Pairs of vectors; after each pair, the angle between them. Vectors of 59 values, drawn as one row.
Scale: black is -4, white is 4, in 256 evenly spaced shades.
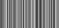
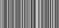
nearly opposite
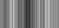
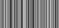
orthogonal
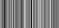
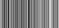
partly aligned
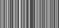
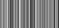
nearly parallel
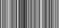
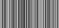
partly aligned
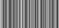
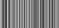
partly aligned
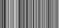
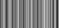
orthogonal
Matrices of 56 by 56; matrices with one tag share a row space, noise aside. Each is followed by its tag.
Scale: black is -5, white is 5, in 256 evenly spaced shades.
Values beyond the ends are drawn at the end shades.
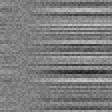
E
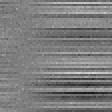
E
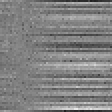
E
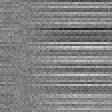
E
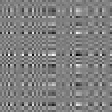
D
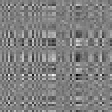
D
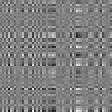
D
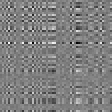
D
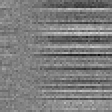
E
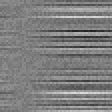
E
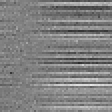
E
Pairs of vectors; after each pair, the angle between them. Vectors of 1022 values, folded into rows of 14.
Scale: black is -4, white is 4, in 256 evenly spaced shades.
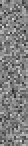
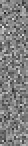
nearly parallel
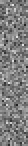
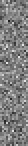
partly aligned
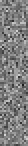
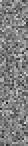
partly aligned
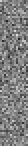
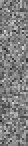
orthogonal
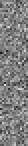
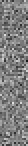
orthogonal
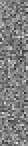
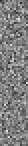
orthogonal
